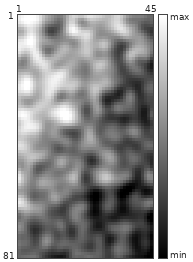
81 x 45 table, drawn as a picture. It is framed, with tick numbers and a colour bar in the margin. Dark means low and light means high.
No lone cell stands out from its neighbours. No regular stripes run through it. The bottom right is the ninth with the lowest average. The top left is the ninth with the highest average. Values rise toward the top left. The field is mottled with small blotches. Neither half mirrors the other.
